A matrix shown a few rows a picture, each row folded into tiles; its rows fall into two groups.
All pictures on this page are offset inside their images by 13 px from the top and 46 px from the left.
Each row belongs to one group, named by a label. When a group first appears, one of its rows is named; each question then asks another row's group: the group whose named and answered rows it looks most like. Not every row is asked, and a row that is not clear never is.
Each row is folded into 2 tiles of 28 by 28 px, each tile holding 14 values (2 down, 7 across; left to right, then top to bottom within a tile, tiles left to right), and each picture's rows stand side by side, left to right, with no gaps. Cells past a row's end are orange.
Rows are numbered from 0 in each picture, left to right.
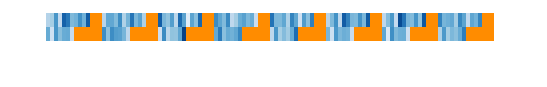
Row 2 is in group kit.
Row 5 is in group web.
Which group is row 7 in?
kit
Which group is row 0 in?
web
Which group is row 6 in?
web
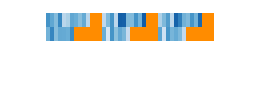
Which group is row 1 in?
web
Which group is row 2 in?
web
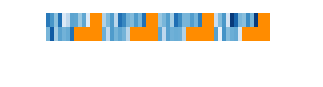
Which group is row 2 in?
web
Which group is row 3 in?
web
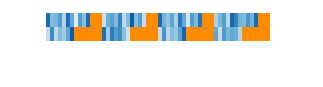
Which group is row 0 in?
kit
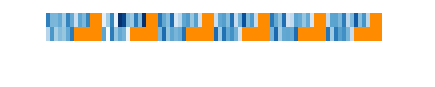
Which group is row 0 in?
kit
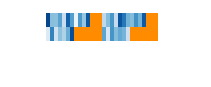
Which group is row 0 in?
kit
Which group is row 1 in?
web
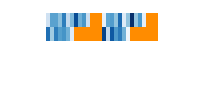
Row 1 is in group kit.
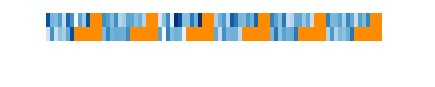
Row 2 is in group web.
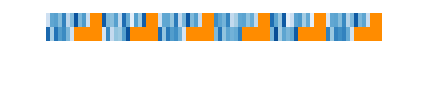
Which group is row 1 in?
kit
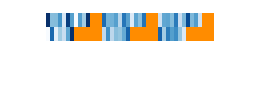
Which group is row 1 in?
kit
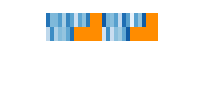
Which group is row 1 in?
kit
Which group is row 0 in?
kit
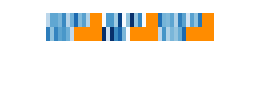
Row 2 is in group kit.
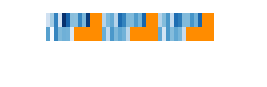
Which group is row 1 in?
web
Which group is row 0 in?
web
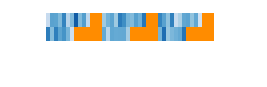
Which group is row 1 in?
web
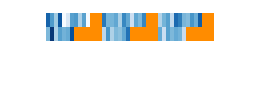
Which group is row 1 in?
kit
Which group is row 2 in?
web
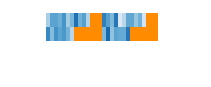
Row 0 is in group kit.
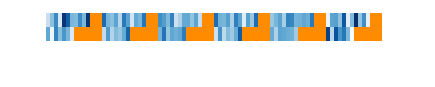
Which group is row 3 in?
kit
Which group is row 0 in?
web
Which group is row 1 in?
kit
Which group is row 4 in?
web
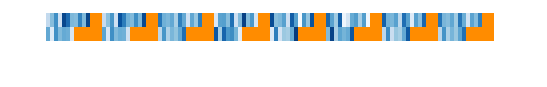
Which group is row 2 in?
kit
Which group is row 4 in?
kit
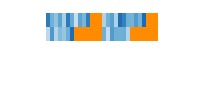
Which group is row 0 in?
kit
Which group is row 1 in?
web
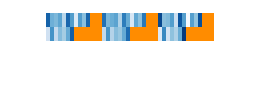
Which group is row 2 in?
kit
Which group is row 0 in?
kit
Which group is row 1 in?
kit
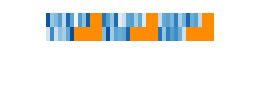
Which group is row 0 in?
kit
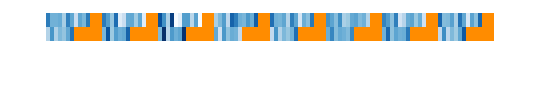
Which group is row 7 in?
kit
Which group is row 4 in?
kit
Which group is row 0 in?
kit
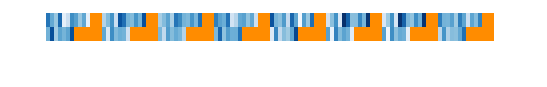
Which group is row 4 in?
kit
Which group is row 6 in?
web
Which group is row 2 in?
web
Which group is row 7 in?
kit
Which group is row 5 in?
web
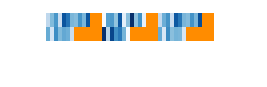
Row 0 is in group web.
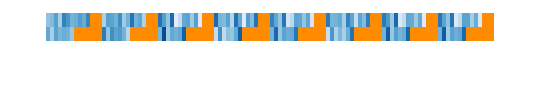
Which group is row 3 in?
kit
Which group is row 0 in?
web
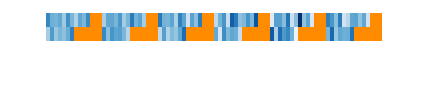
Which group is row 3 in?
web
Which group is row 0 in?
kit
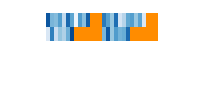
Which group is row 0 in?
kit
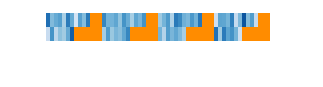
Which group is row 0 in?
kit
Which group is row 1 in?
kit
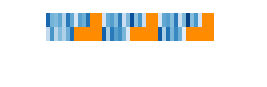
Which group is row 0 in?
kit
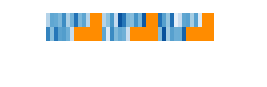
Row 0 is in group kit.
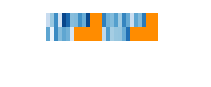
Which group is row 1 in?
kit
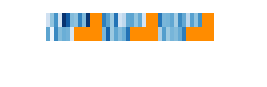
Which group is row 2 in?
kit
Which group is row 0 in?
web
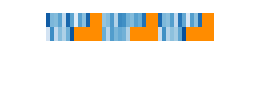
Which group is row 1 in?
web
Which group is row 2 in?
kit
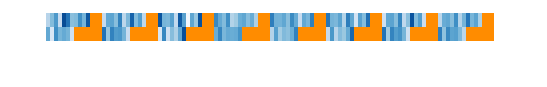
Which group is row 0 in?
web
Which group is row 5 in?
kit
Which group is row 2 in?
kit
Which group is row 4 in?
kit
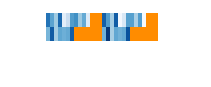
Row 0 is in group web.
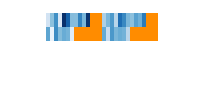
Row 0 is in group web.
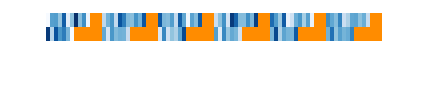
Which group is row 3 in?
web
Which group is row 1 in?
web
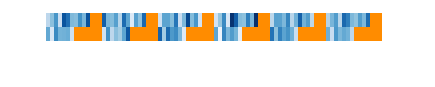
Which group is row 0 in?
web
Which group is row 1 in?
kit
